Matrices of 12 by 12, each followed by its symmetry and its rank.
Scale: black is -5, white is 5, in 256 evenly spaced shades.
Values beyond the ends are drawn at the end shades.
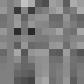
neither, rank two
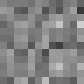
neither, rank two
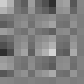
symmetric, rank one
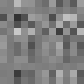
neither, rank two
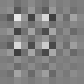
symmetric, rank one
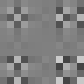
symmetric, rank one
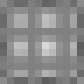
symmetric, rank one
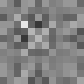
symmetric, rank two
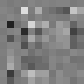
antisymmetric, rank two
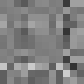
antisymmetric, rank two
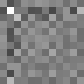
symmetric, rank two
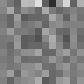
neither, rank two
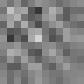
symmetric, rank two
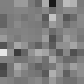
antisymmetric, rank two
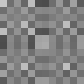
symmetric, rank two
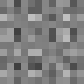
antisymmetric, rank two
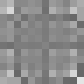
symmetric, rank two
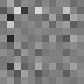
antisymmetric, rank two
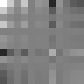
symmetric, rank one
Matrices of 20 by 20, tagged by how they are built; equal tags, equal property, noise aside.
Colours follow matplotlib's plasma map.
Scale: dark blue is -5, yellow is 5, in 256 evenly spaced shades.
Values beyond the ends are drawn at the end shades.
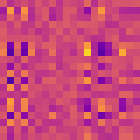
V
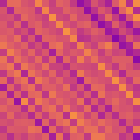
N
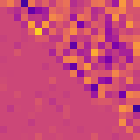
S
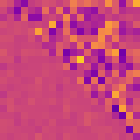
S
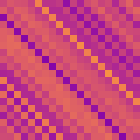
N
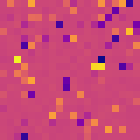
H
